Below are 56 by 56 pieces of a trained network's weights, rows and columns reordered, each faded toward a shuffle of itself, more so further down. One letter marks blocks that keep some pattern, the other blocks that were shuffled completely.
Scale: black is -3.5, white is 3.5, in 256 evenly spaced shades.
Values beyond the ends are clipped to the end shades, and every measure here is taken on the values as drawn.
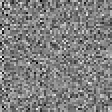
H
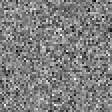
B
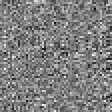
H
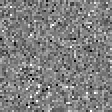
B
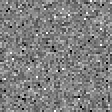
B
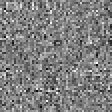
H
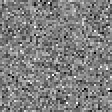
B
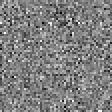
H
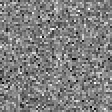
B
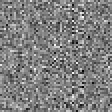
H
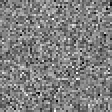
B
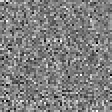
H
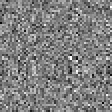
H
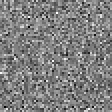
H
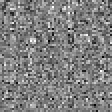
H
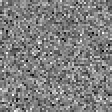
B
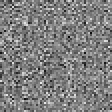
H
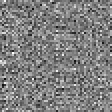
H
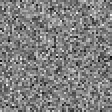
B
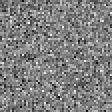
B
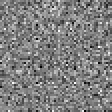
H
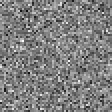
B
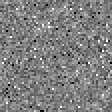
B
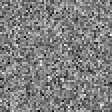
B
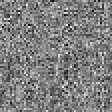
H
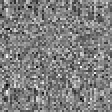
H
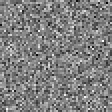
B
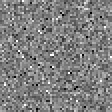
B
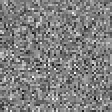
H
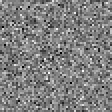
B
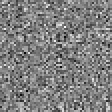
H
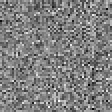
H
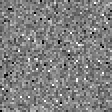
B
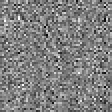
H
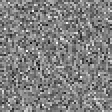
B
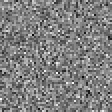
B
